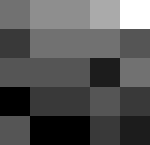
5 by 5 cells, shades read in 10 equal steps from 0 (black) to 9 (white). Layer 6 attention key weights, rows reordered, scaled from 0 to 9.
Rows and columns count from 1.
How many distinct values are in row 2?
3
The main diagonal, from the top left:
4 4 3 3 1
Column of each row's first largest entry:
5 2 5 4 1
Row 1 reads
4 5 5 6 9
